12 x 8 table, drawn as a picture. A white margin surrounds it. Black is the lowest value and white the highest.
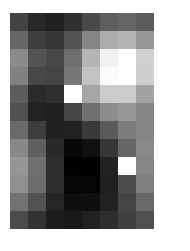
Ninth with the lowest average: bottom middle. Mirror symmetry: none. Lone odd cells: 2, each higher than its neighbours. Average level on the scale: 40%.
